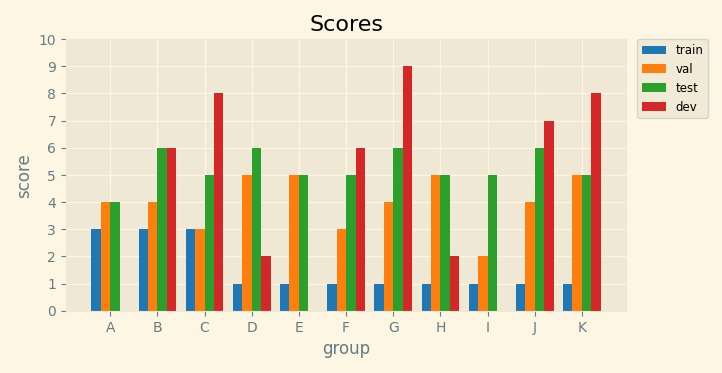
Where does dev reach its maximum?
G
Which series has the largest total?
test
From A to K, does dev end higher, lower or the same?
higher
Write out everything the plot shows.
Title: Scores
x-axis: group, ticks A B C D E F G H I J K
y-axis: score, ticks 0 1 2 3 4 5 6 7 8 9 10
Legend: train, val, test, dev
Values:
train: 3 3 3 1 1 1 1 1 1 1 1
val: 4 4 3 5 5 3 4 5 2 4 5
test: 4 6 5 6 5 5 6 5 5 6 5
dev: 0 6 8 2 0 6 9 2 0 7 8
